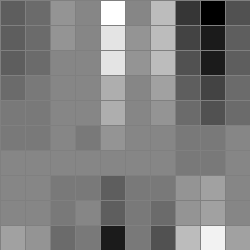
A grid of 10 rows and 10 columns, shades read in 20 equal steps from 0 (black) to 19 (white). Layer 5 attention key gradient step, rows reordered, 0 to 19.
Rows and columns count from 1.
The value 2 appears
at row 2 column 9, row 3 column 9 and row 10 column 5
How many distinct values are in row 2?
8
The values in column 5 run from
2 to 19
